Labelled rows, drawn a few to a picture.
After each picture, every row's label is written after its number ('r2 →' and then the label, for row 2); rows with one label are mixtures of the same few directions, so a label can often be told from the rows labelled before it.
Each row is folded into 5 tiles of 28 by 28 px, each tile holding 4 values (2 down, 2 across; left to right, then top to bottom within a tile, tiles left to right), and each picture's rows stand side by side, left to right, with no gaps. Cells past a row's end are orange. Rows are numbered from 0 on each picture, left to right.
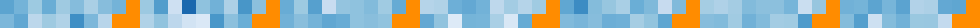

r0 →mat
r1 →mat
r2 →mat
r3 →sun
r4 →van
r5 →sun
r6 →sun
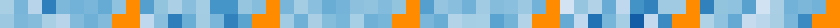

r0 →mat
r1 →sun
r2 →sun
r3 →mat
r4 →sun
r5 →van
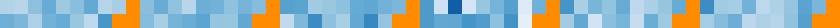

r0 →sun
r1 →mat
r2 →sun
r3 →mat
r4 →sun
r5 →van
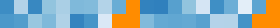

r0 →mat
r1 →van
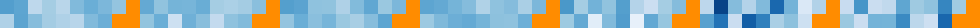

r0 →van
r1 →sun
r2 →van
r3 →van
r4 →sun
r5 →van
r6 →mat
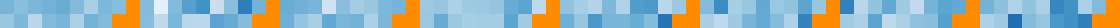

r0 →sun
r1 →van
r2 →mat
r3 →van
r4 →sun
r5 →mat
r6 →van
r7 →sun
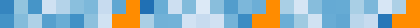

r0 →mat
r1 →van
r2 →sun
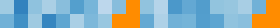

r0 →van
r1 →van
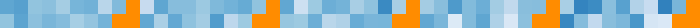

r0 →van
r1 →sun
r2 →van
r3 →sun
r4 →sun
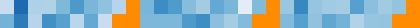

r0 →van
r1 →van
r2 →van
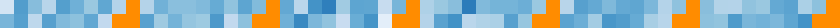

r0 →van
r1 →sun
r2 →mat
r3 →mat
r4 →van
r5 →sun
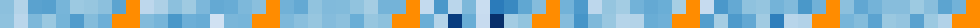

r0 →van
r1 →mat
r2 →mat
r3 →sun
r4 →van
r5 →sun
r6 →sun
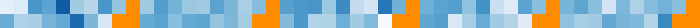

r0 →van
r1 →van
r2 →sun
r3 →sun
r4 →mat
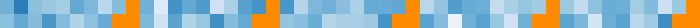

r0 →van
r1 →van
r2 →van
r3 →sun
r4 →sun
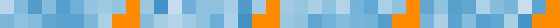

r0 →van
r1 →mat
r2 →sun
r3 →van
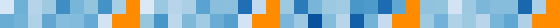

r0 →van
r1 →van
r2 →sun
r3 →van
